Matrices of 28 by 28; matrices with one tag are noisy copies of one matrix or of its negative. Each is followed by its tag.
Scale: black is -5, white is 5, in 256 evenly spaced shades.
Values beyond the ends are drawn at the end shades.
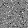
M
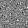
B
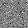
M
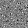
B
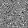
M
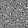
B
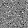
M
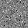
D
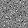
D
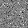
M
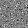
B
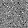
M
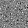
B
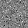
D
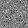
D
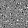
B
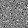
B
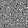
B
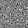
B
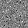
D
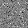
M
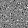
B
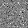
M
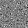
B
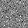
D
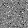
M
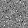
D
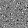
B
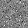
D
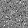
D
